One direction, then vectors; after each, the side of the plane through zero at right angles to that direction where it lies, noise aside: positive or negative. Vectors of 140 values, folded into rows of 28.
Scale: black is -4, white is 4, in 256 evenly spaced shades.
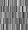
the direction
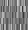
positive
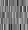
negative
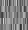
negative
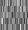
positive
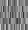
positive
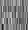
positive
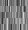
negative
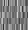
positive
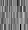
negative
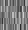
negative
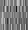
positive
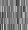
negative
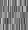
positive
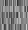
negative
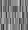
positive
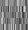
positive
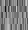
negative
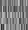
positive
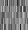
negative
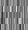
negative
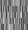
positive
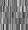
positive
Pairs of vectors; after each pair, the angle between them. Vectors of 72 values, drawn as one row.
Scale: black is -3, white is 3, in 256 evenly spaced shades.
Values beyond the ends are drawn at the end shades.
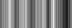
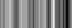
nearly parallel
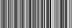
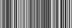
partly aligned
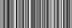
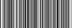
partly aligned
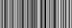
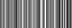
nearly opposite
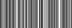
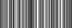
partly aligned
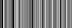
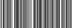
nearly opposite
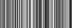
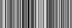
partly opposed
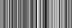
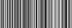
partly aligned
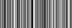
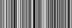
nearly opposite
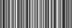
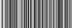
partly opposed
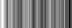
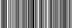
orthogonal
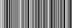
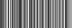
nearly opposite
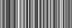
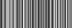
partly opposed
